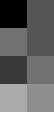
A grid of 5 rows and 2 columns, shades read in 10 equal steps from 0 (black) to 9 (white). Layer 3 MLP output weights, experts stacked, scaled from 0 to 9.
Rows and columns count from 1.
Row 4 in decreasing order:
6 5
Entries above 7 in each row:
0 0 0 0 2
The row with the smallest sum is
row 1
